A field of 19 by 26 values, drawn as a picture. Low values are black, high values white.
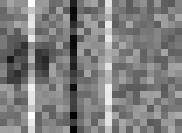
Average level on the scale: 50%. Slope: none. Odd lines: columns 5, 11 and 16. Odd patch: lower, in the middle left.
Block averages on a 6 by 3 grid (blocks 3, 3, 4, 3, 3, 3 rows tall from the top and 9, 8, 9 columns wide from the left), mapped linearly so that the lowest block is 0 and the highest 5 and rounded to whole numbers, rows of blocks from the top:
5 3 3
4 4 3
0 4 3
3 3 3
5 4 4
5 3 4
